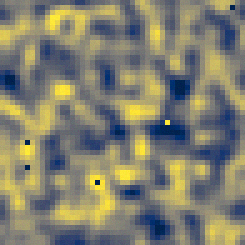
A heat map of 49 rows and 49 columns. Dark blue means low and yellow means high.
Neither half mirrors the other. The ninth with the lowest average is the middle right. The field is mottled with small blotches. No row or column stands out. There is no overall slope. Five lone cells stand out: one far higher and four far lower than their neighbours.
